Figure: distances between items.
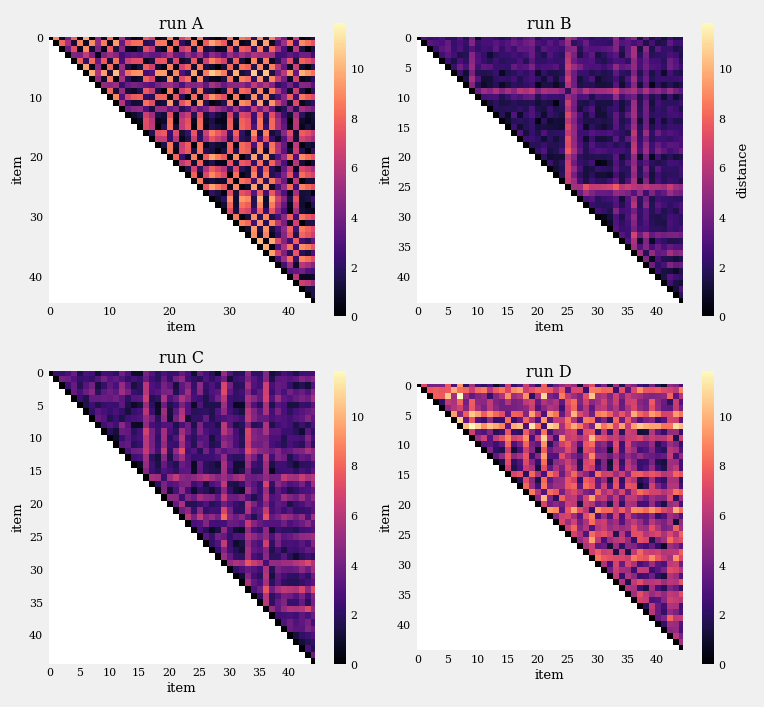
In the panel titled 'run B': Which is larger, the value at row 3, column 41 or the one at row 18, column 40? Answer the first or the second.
the second
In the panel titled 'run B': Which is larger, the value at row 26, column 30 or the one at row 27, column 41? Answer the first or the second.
the first
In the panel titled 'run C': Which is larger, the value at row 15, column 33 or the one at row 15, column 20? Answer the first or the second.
the first
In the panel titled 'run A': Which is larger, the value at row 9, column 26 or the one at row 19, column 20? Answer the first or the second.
the second
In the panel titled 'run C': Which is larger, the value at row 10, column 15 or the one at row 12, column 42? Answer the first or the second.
the second
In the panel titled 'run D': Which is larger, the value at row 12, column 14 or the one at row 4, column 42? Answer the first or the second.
the first
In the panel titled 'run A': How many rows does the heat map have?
45
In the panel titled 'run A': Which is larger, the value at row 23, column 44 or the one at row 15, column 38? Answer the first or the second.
the first
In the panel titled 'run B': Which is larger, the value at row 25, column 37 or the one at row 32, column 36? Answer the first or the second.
the first
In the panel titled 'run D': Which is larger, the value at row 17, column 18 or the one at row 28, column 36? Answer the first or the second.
the first
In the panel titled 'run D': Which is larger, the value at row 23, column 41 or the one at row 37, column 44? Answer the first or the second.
the first
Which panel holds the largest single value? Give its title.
run D
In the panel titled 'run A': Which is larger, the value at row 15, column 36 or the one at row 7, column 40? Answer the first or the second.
the first
